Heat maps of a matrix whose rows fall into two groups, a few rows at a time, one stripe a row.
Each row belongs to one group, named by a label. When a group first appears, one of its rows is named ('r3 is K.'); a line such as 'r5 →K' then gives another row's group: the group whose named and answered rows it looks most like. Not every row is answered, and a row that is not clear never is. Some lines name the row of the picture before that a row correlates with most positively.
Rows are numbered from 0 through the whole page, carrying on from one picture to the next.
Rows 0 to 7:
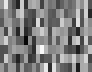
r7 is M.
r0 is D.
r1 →D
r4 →D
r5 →M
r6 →D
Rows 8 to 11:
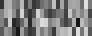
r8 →D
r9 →D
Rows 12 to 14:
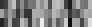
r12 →M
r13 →M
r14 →M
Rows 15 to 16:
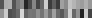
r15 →D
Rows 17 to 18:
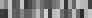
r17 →D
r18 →M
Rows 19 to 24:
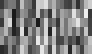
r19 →M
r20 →D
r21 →D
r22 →D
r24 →M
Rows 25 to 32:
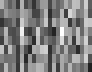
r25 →D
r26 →D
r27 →M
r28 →D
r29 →D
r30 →M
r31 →D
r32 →D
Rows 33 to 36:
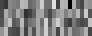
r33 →M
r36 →D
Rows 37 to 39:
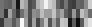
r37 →M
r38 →M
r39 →M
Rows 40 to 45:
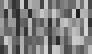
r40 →D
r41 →M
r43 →D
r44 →D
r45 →M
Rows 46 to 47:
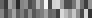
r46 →M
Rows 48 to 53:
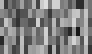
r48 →M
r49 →D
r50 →D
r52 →D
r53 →D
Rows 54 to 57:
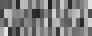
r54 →M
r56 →M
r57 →D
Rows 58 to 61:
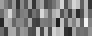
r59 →M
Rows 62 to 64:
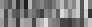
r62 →D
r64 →M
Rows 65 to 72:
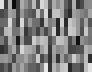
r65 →M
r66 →M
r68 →D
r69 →M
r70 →M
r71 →D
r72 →M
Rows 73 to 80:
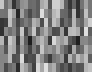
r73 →M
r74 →M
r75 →M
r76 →D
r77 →M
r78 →M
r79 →D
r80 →M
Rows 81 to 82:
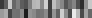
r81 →M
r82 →D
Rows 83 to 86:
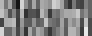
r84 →D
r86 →D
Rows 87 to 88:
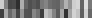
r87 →D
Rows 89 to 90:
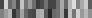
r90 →D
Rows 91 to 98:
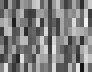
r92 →D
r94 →D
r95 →M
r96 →M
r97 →M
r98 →D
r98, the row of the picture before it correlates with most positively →90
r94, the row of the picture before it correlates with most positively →89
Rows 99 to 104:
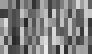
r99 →D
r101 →D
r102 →D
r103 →M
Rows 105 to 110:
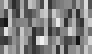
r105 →D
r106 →M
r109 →M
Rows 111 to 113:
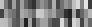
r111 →D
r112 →M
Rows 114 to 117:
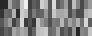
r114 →M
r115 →M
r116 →D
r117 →M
